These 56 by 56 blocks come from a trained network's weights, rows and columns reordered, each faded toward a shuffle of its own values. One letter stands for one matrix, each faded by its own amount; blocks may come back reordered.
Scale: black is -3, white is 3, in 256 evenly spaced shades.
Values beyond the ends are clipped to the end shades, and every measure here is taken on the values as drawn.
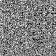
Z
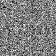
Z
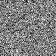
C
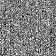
Z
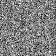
Z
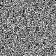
C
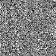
Z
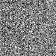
Z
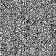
Z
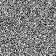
C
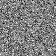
C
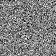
C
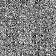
Z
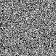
C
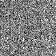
Z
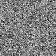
C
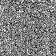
Z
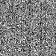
Z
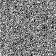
Z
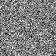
C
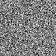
C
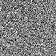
C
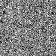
Z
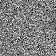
C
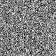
Z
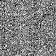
Z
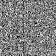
Z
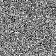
C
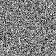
C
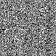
Z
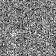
Z
